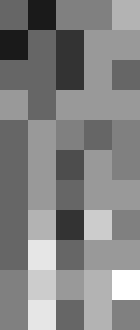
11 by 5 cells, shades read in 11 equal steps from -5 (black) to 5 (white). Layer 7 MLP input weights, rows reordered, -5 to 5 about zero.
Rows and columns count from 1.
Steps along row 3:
same down up down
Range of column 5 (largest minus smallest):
6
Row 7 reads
-1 1 -1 1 1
